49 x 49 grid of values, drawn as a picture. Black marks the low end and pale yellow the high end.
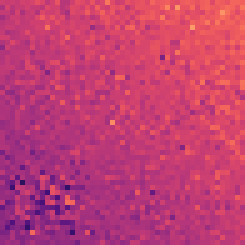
Slope: up to the top right. Odd rows or columns: none. Ninth with the highest average: top right. Ninth with the lowest average: bottom left. Odd patch: rougher, in the bottom left. Stripes: none. Mirror symmetry: none.
